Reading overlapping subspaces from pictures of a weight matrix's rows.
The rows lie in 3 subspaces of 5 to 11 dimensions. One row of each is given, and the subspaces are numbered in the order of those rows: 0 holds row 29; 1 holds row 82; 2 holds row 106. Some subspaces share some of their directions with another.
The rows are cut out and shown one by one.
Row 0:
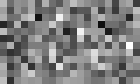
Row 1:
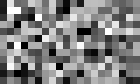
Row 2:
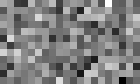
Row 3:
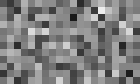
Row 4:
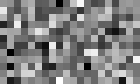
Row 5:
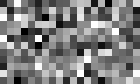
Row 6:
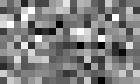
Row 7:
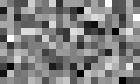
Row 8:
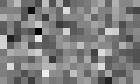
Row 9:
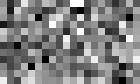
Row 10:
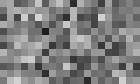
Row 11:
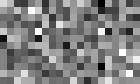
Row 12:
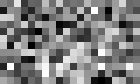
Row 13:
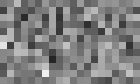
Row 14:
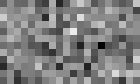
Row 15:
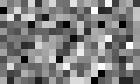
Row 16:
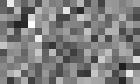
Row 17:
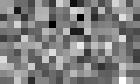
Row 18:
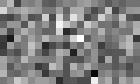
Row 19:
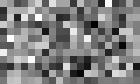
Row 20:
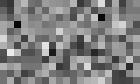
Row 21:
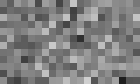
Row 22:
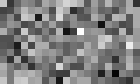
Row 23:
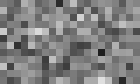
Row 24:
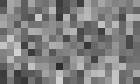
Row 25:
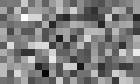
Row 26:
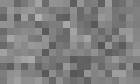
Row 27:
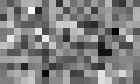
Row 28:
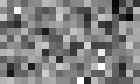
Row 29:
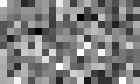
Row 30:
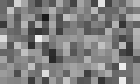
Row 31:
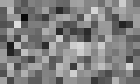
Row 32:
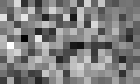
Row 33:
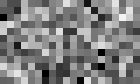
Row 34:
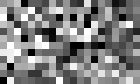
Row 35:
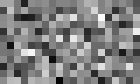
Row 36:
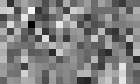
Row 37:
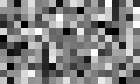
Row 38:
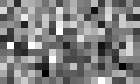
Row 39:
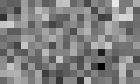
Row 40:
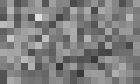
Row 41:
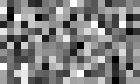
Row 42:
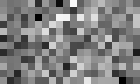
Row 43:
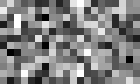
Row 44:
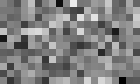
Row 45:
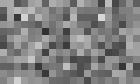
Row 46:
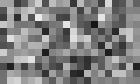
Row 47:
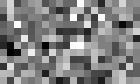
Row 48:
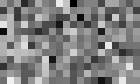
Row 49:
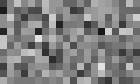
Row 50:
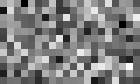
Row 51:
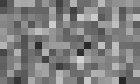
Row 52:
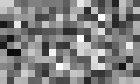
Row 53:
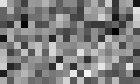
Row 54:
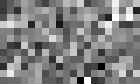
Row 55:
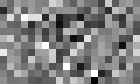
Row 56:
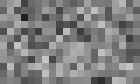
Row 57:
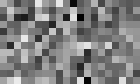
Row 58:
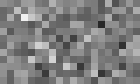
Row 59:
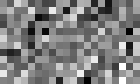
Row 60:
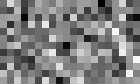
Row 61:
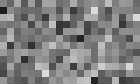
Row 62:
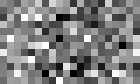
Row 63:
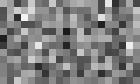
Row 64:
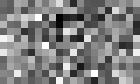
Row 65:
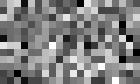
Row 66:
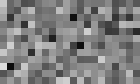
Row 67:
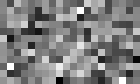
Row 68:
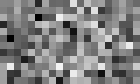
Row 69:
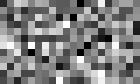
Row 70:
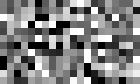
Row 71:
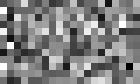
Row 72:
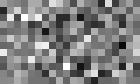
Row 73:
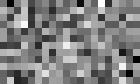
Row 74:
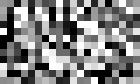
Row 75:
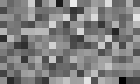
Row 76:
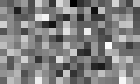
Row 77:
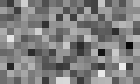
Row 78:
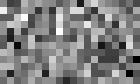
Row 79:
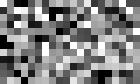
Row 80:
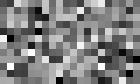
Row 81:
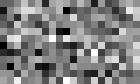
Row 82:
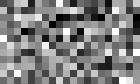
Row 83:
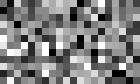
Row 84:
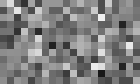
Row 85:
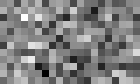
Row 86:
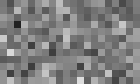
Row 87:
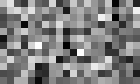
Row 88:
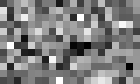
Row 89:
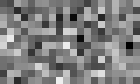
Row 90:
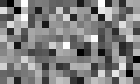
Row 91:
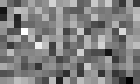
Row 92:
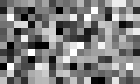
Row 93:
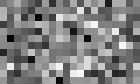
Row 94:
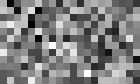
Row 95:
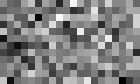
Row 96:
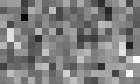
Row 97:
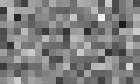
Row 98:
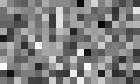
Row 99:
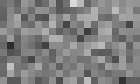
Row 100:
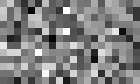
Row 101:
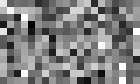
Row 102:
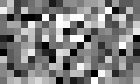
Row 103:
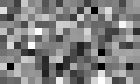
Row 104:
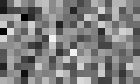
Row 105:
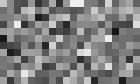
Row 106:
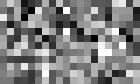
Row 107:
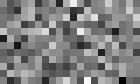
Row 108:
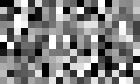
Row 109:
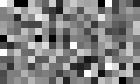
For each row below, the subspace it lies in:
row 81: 2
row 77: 2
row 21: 1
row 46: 1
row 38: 2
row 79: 2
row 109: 2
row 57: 0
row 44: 1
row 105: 0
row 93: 1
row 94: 2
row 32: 0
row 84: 2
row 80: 2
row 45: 1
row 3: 2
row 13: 2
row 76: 0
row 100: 2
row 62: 1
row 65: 0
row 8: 2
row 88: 0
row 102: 1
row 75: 1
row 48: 0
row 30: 2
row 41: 0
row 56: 0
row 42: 1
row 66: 0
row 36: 2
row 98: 0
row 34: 0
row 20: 0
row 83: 0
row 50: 0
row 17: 0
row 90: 2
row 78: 2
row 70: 0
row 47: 0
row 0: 0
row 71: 1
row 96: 2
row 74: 2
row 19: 1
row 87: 0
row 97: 1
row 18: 1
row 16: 2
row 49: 2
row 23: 1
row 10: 1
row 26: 1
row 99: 0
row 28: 0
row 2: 2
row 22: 0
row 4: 0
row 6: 0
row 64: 1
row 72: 1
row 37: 0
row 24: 0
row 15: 1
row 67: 2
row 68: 1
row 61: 1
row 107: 0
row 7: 1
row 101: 2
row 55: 1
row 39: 0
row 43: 0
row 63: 1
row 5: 0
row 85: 1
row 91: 0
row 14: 0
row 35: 1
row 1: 0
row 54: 0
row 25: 1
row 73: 2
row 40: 0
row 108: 2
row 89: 1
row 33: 0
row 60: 2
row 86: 0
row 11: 2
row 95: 0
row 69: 0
